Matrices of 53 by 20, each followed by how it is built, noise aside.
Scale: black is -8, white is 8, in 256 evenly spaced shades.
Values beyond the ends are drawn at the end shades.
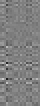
low rank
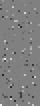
sparse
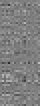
low rank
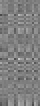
low rank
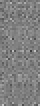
low rank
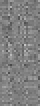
low rank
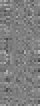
low rank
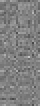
low rank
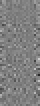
low rank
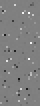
sparse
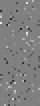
sparse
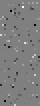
sparse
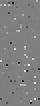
sparse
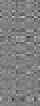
low rank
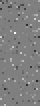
sparse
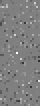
sparse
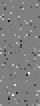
sparse
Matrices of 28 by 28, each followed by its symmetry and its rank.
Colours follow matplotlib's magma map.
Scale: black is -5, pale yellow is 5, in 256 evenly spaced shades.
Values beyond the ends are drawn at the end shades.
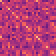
symmetric, rank five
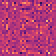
neither, rank five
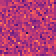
antisymmetric, full rank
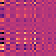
neither, rank one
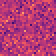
antisymmetric, full rank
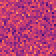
neither, full rank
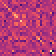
symmetric, rank five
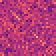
symmetric, full rank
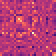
symmetric, rank five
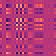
neither, rank one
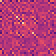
symmetric, rank five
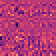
neither, rank five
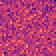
neither, full rank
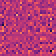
neither, rank five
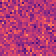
antisymmetric, full rank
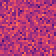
neither, full rank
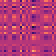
neither, rank one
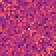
symmetric, full rank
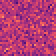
antisymmetric, full rank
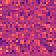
neither, rank five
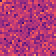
symmetric, full rank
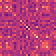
symmetric, rank five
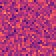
neither, full rank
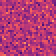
antisymmetric, full rank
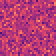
neither, full rank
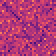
symmetric, full rank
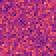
symmetric, full rank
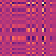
neither, rank one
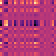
neither, rank one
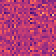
neither, rank five
